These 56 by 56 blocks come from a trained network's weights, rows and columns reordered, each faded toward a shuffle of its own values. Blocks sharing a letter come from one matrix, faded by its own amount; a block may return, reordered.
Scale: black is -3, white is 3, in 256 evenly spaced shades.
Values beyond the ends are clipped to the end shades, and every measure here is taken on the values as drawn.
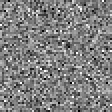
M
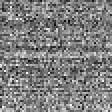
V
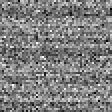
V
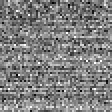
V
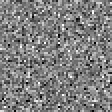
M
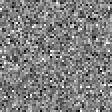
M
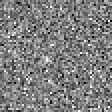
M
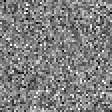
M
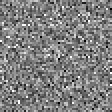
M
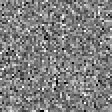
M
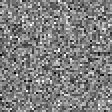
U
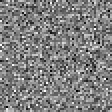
U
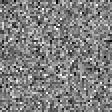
U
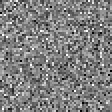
M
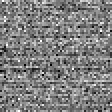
V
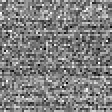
V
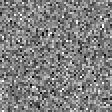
M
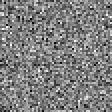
U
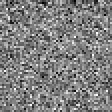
U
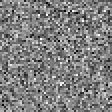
U
